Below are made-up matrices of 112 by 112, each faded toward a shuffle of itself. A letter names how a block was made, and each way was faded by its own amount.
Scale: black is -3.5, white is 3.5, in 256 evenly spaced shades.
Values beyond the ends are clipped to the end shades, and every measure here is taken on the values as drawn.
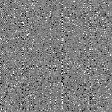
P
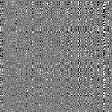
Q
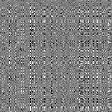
Q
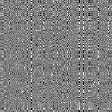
Q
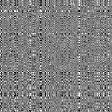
Q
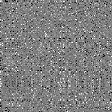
P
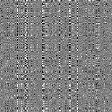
Q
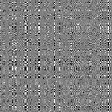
Q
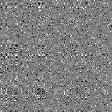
P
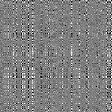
Q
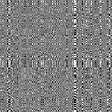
Q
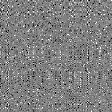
P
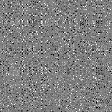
P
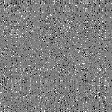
P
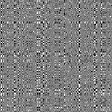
Q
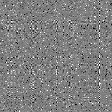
P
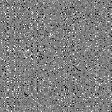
P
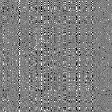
Q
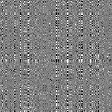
Q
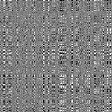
Q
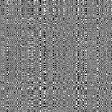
Q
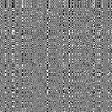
Q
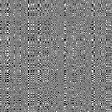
Q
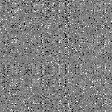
P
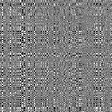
Q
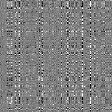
Q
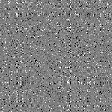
P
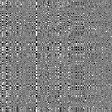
Q
